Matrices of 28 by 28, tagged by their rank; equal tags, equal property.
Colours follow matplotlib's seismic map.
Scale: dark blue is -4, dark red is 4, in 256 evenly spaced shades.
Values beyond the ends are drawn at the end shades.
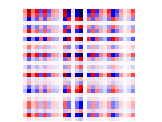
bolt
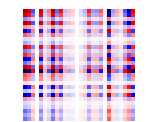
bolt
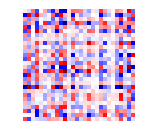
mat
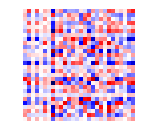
mat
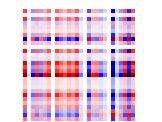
bolt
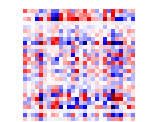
mat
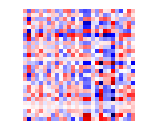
mat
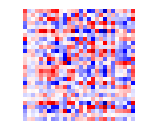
mat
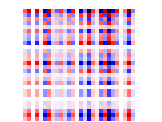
bolt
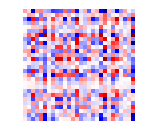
mat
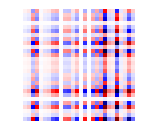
bolt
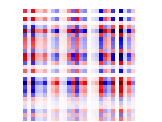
bolt
